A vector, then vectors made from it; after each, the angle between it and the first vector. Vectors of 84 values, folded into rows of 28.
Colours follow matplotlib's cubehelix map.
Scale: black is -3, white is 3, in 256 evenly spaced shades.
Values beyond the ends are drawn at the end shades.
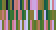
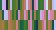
orthogonal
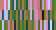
orthogonal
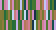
partly opposed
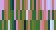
orthogonal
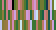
partly aligned
